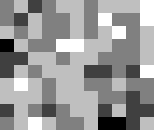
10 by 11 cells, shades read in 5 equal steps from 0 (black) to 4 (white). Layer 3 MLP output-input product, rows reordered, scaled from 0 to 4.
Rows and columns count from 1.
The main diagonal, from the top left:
2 1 3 2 2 3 2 2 3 1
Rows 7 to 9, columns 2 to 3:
4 3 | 3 3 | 3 2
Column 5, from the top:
3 2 2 4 2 3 3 3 2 2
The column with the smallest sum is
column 10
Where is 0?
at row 4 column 1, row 10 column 8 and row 10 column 9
